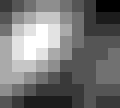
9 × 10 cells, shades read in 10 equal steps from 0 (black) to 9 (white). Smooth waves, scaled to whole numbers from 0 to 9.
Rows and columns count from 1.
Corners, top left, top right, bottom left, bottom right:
2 0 3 2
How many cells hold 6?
9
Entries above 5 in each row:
0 3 5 5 5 4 2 0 0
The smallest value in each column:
2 2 1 1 1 1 2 2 0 0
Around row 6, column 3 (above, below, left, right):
9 5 7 6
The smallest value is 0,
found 2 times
